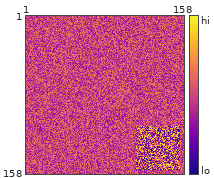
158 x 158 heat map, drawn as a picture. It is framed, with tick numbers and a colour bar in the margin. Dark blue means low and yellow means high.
No overall slope runs across the table. Fine speckle covers the field. No regular stripes run through it. On average the colour sits 50% of the way up the scale. The bottom right is the roughest part. An odd patch, rougher than its surroundings, sits in the bottom right. Neither half mirrors the other.
